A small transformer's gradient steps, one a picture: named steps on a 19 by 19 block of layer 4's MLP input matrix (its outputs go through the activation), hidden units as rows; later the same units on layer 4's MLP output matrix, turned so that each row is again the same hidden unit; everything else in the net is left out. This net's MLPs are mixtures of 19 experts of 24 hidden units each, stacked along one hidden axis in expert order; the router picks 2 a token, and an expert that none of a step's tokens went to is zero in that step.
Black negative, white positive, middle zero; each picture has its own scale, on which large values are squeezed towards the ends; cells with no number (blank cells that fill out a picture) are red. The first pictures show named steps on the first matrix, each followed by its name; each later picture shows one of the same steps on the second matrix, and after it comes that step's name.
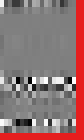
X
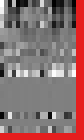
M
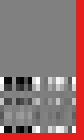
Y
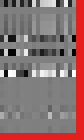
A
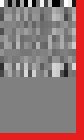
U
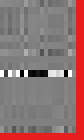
A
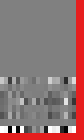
Y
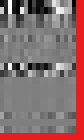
M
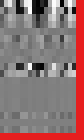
M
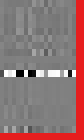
A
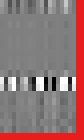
X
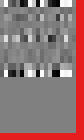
U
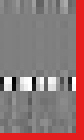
X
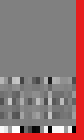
Y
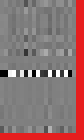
A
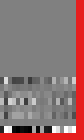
Y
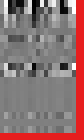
M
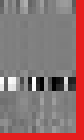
X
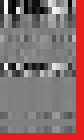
M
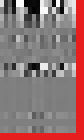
M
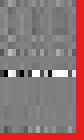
A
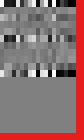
U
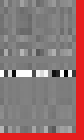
A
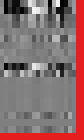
M
